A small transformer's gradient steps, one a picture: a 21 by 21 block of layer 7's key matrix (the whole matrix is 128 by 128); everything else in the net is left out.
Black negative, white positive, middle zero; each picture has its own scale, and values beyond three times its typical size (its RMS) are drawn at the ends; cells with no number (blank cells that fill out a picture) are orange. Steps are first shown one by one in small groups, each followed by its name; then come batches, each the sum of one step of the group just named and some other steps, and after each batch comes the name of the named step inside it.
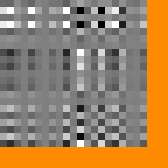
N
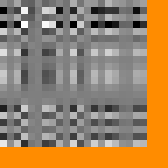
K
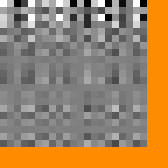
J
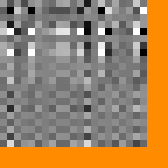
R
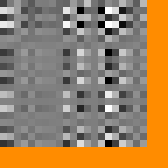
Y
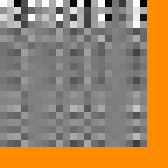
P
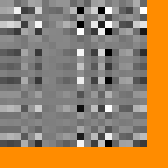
R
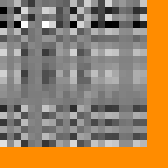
K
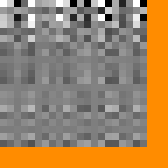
J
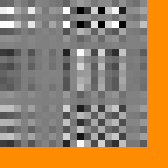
N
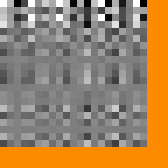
J
